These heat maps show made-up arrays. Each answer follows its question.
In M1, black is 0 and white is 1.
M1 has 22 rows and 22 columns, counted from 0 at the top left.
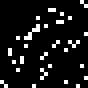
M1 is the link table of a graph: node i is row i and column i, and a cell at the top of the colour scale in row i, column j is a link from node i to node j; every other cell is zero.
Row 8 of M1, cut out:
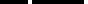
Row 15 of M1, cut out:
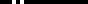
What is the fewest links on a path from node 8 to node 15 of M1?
6
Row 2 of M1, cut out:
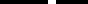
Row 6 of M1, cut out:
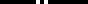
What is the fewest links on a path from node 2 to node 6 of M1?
3
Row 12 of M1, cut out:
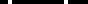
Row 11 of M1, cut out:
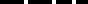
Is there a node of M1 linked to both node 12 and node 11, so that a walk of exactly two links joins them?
no
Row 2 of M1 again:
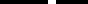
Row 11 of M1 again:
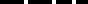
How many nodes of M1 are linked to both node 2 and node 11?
1
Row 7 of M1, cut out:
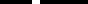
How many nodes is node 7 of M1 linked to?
2
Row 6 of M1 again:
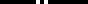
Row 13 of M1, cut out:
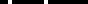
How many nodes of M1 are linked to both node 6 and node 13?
1
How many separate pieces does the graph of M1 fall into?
1
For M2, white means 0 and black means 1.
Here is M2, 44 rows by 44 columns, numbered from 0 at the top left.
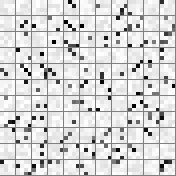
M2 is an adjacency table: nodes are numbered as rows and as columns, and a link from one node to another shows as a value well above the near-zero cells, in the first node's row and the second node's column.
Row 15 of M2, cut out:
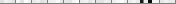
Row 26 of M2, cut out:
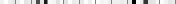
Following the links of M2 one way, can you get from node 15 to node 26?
yes
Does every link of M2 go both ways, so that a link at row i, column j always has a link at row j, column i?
yes
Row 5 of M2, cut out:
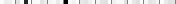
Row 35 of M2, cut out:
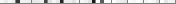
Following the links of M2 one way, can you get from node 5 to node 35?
yes
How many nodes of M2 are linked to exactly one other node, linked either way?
1
